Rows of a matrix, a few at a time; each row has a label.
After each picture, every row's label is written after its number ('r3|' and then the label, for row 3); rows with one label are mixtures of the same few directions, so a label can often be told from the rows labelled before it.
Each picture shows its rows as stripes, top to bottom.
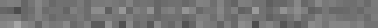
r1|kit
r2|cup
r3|kit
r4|cup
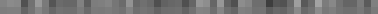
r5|kit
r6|kit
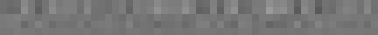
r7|kit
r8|kit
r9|cup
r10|kit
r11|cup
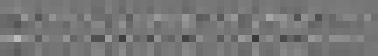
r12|cup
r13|cup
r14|kit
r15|cup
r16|cup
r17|cup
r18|cup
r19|cup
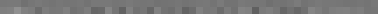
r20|kit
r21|cup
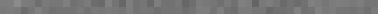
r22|cup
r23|kit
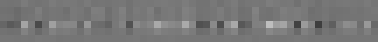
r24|kit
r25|cup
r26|cup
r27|kit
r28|kit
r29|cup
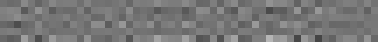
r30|kit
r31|kit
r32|cup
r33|cup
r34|kit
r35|kit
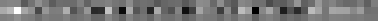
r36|kit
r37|cup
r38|cup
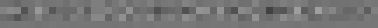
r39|cup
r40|kit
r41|cup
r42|kit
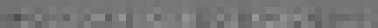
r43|cup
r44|kit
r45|cup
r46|kit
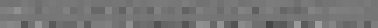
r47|kit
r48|cup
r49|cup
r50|kit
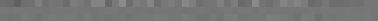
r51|cup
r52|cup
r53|kit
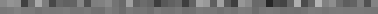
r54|kit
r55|cup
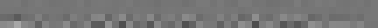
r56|kit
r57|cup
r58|cup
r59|cup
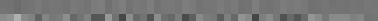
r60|cup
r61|cup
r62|cup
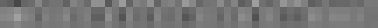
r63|cup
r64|cup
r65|cup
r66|cup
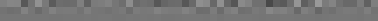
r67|kit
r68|kit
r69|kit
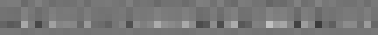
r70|kit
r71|kit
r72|kit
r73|kit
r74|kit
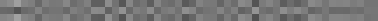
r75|cup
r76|cup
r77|cup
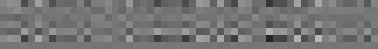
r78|kit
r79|cup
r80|cup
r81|kit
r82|kit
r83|kit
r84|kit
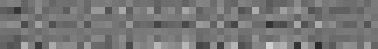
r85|kit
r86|cup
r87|kit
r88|kit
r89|kit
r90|cup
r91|kit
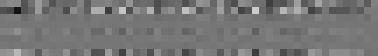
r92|kit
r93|cup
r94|kit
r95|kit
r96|cup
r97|kit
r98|kit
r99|cup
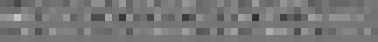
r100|cup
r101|kit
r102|cup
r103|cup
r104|kit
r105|kit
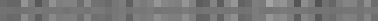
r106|kit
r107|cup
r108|kit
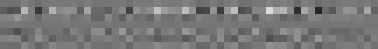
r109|kit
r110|kit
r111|cup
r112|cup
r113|cup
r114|kit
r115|kit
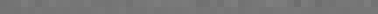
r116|kit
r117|cup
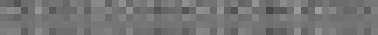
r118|cup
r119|kit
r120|cup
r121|kit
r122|kit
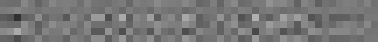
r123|kit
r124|cup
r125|cup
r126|kit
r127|cup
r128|cup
